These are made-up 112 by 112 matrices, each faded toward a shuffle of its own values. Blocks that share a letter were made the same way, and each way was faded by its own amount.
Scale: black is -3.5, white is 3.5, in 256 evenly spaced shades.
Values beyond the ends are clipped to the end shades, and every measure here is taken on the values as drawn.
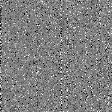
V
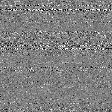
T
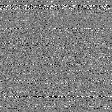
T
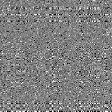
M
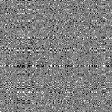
M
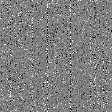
V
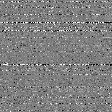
T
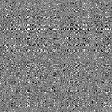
M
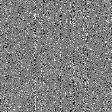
V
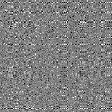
M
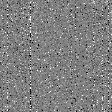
V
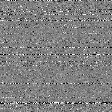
T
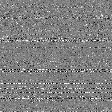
T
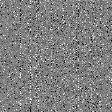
V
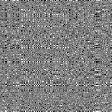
M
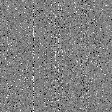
V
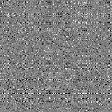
M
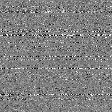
T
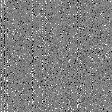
V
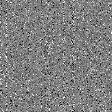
V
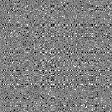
M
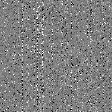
V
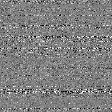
T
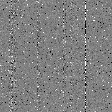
V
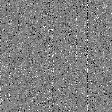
V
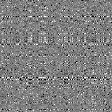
M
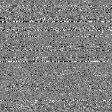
T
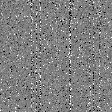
V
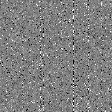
V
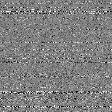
T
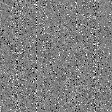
V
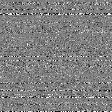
T
